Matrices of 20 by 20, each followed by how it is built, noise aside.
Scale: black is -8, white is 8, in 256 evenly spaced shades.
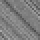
Toeplitz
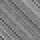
Toeplitz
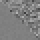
upper triangular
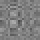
low rank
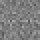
low rank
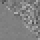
upper triangular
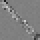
banded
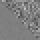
upper triangular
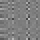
low rank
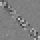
banded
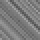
Toeplitz
